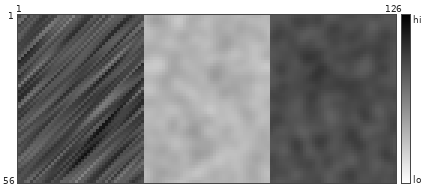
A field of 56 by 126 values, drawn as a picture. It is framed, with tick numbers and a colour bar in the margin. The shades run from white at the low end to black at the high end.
It is made of 1 by 3 panels. Panel 1,1: high, slanting up to the right. Panel 1,2: low, blotchy, faint in contrast. Panel 1,3: high, blotchy, faint in contrast.
